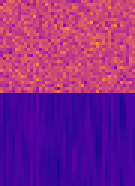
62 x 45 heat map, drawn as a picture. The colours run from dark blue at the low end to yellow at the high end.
The table splits into 2 rows of 1 panel. Panel 1,1: middling, fine-grained. Panel 2,1: very low, streaked downward, faint in contrast.
